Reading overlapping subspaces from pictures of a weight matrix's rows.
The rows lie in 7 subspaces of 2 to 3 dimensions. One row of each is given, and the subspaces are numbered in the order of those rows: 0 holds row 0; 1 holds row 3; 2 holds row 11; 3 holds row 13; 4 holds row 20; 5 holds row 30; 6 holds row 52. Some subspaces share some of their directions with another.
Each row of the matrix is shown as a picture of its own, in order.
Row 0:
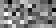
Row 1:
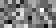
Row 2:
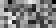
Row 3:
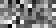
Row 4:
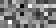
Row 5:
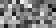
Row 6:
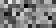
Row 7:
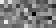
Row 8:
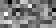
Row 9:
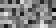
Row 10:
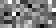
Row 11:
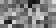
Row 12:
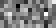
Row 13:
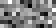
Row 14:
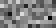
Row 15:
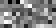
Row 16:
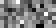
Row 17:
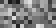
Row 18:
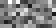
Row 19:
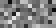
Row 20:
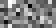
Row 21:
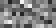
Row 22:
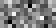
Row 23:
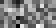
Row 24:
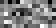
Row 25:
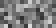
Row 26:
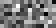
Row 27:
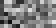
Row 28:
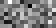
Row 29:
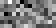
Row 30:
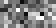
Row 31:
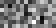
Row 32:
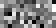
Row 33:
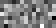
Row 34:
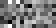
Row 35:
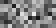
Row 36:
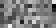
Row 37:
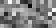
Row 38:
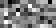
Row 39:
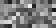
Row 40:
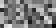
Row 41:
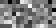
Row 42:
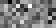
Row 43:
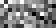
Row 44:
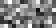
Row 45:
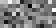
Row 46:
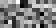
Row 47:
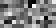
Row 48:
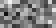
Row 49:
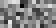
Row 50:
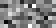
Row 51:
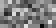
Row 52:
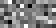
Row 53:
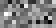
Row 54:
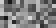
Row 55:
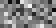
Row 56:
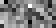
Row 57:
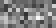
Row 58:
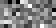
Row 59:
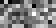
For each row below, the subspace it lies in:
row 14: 2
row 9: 4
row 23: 0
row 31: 4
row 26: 3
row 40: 3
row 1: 3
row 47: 2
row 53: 2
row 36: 1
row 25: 2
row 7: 5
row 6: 2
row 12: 3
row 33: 4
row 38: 4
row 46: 6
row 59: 5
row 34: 1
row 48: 4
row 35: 5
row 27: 0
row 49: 6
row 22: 2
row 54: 0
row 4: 6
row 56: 3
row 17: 0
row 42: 5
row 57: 5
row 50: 2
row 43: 5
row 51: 1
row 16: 0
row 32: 1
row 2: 0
